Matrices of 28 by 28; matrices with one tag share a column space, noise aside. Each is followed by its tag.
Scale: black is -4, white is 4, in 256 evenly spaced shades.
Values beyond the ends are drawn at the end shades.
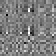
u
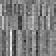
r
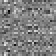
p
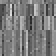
r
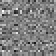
p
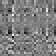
u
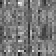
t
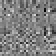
u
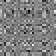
p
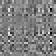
u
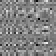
p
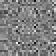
p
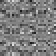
p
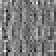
t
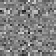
p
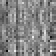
t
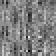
t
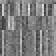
r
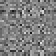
p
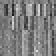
r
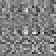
u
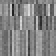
r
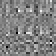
u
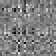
u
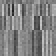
r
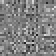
u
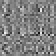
u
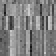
r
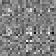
u
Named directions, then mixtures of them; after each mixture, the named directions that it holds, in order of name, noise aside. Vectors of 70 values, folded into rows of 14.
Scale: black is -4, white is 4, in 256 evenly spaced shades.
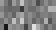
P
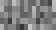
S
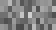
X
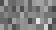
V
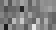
P, V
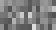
P, X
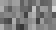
S, X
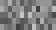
X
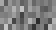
P, V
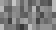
S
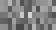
X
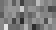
P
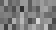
P, V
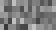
P, S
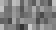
S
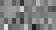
P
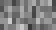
S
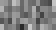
S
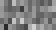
P, S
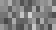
X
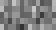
S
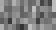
S
